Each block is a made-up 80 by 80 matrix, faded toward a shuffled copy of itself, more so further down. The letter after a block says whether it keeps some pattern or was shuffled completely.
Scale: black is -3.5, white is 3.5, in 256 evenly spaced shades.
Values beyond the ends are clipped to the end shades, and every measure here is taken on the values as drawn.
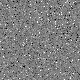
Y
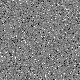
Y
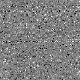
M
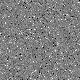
Y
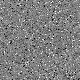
Y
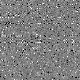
M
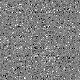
M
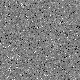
Y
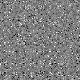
M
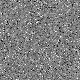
Y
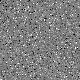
Y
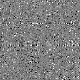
M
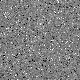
Y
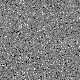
Y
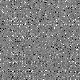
M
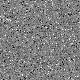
Y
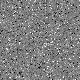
Y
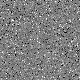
Y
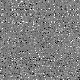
M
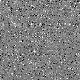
M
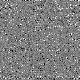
M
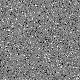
Y
